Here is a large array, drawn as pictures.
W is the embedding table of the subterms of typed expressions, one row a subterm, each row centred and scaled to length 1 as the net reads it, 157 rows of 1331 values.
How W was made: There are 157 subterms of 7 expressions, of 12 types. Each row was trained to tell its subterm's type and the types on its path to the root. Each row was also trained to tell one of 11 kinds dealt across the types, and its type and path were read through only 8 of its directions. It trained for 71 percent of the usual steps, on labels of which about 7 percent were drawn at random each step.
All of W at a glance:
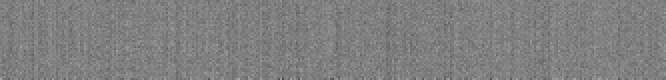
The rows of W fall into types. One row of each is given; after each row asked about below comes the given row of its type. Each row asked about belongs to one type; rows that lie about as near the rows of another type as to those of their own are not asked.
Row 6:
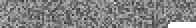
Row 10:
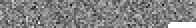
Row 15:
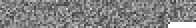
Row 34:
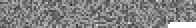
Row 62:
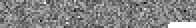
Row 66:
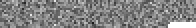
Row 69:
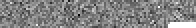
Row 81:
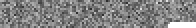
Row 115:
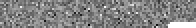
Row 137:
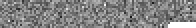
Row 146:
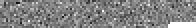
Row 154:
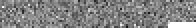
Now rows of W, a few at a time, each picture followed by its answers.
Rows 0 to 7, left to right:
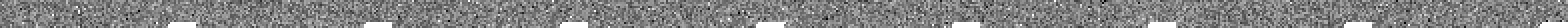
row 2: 15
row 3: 81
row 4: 6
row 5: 62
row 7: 15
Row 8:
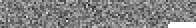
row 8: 10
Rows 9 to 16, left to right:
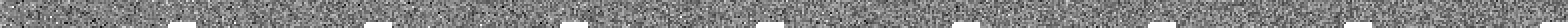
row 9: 6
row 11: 66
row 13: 115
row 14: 154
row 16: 115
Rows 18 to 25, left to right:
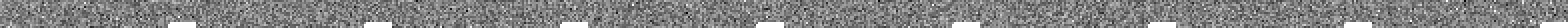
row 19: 115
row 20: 69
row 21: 10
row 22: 66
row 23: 137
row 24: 66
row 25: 81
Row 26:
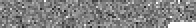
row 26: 81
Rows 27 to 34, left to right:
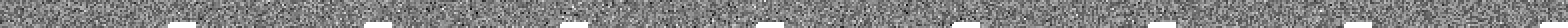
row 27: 146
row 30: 137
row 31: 137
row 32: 81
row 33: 81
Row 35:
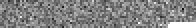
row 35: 146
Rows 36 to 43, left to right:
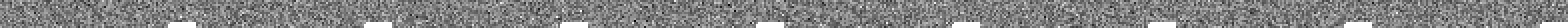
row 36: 10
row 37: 10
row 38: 6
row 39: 66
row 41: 69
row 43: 34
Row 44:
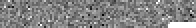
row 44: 69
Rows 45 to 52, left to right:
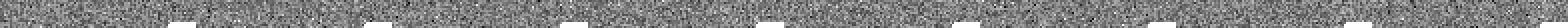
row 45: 115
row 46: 15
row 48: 146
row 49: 6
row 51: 66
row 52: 81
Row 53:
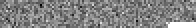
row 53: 154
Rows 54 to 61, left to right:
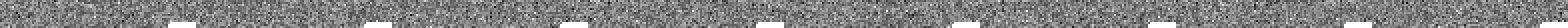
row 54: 66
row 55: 34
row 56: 15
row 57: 81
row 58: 146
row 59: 15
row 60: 69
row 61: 34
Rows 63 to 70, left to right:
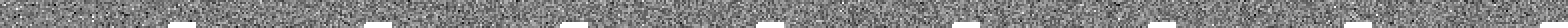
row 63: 66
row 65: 137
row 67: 62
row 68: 62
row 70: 146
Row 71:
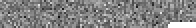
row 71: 10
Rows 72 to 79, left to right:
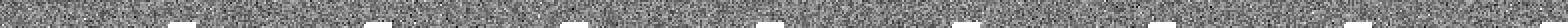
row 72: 69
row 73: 34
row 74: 15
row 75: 62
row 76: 81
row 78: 154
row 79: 34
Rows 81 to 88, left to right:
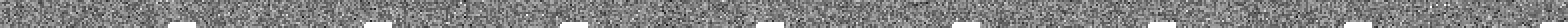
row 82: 69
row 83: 15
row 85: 10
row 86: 62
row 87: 115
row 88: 34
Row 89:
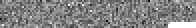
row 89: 69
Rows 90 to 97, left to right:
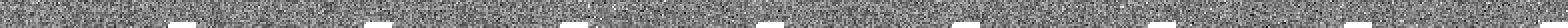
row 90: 62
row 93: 6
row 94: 66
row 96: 115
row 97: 146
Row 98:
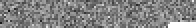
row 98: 62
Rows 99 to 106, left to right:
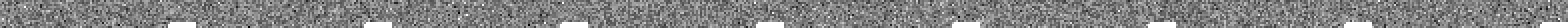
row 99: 6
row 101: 154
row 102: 81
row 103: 69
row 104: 62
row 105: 69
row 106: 10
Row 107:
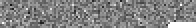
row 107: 34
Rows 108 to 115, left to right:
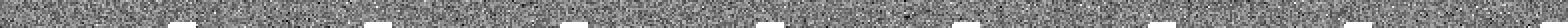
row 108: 15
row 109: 69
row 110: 81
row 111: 154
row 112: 6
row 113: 62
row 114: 15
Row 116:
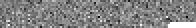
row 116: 154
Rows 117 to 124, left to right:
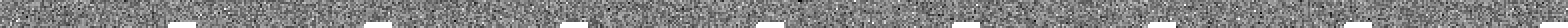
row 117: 81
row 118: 34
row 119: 10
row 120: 15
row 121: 6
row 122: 146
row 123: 34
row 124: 34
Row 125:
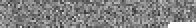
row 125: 6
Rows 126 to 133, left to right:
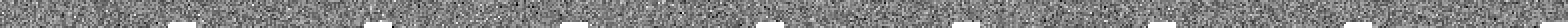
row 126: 154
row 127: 62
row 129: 81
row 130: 81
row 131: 62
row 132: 10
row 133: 62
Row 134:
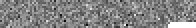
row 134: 34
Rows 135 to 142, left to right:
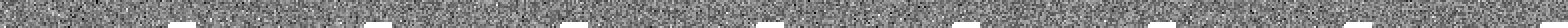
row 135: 62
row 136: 137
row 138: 6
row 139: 137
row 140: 137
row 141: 15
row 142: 66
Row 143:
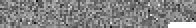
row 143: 154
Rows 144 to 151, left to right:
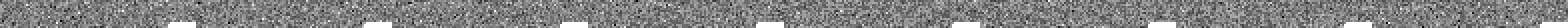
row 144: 81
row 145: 154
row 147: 62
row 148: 154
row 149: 6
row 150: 115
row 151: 115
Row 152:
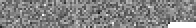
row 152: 34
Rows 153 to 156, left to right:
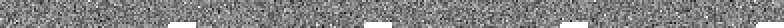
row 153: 34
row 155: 66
